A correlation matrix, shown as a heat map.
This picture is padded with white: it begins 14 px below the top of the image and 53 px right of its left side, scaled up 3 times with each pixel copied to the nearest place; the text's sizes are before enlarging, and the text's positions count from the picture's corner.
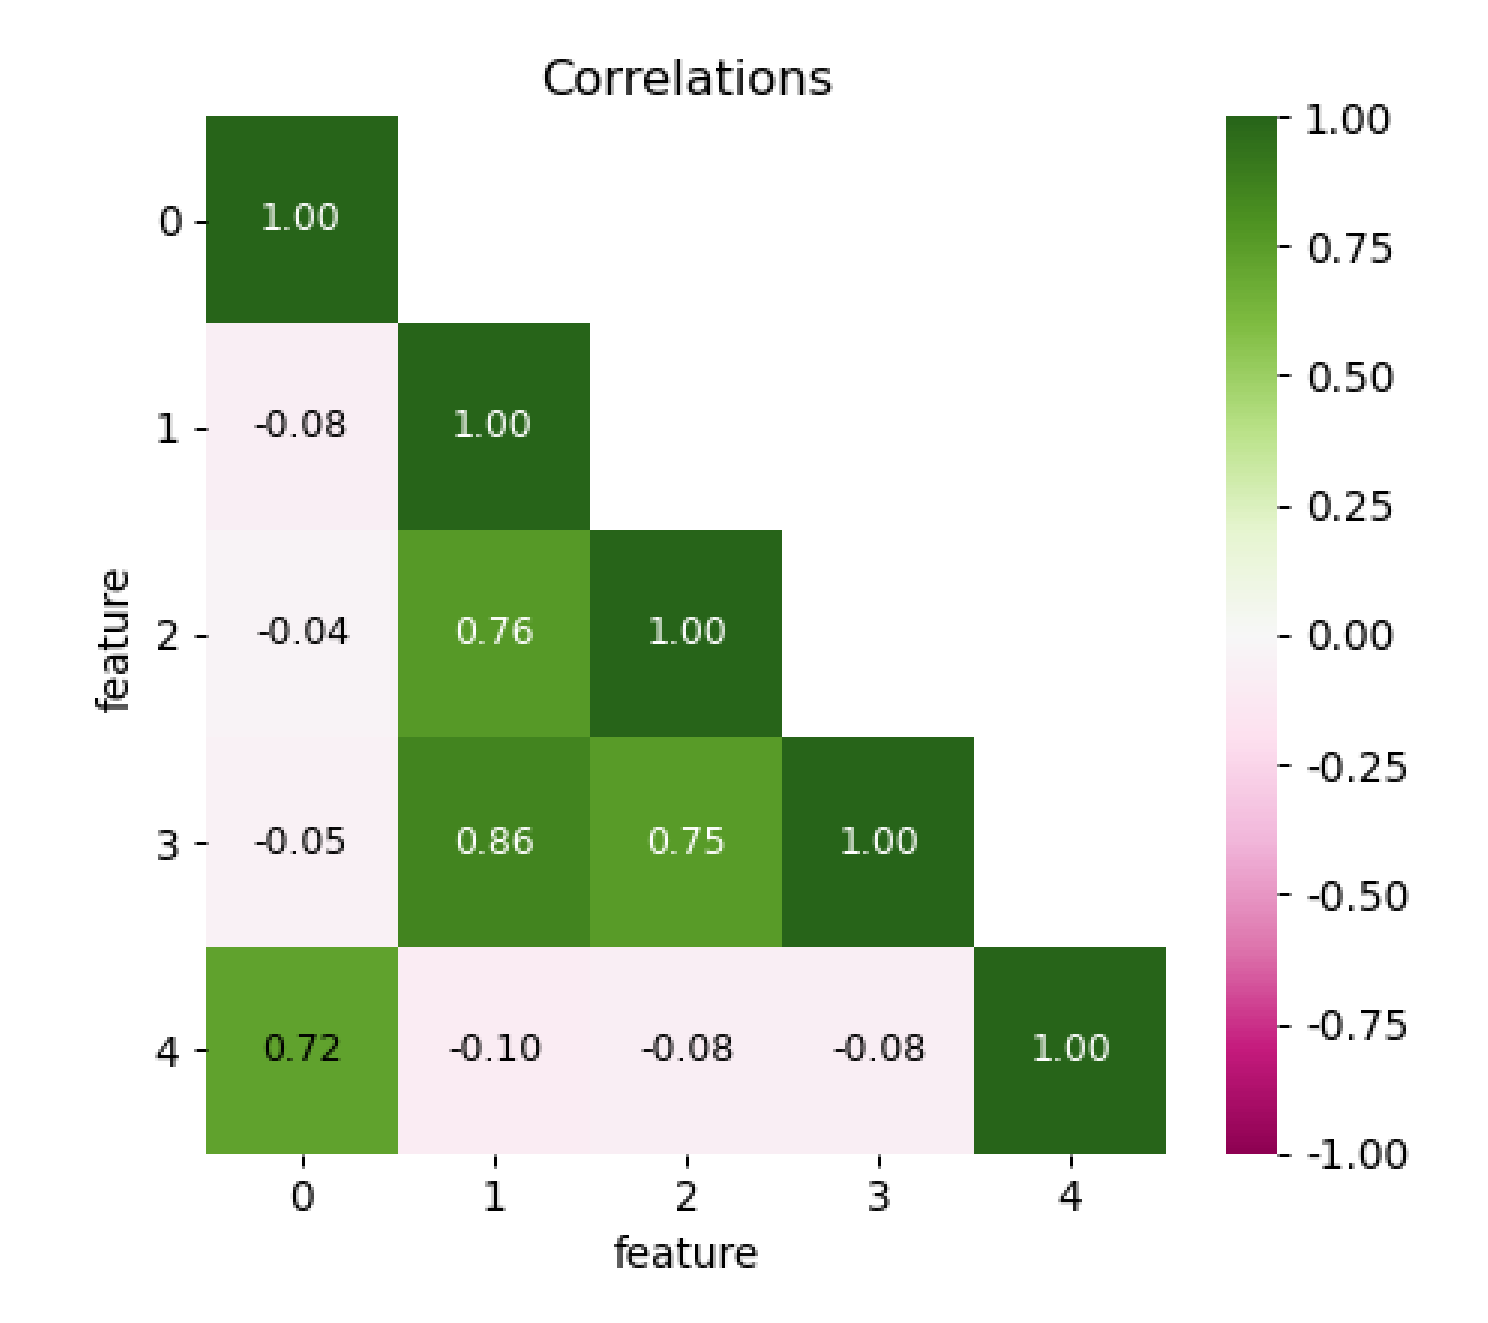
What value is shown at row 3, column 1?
0.86
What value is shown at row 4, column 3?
-0.08
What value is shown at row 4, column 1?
-0.10
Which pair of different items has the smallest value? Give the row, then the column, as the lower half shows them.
4, 1
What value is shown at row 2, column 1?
0.76
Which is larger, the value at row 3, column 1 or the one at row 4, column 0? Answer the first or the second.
the first
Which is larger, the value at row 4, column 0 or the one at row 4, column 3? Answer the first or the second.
the first
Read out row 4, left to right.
0.72 -0.10 -0.08 -0.08 1.00
